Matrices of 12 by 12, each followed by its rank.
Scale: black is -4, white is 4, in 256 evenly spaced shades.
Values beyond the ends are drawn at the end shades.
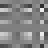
one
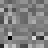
two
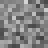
full rank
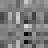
two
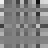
one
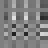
one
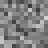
full rank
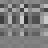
one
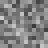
full rank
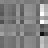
one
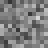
full rank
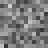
full rank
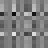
one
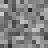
full rank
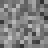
full rank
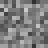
full rank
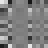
one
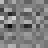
two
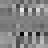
two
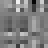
two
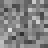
full rank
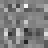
two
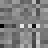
two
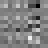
two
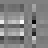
one
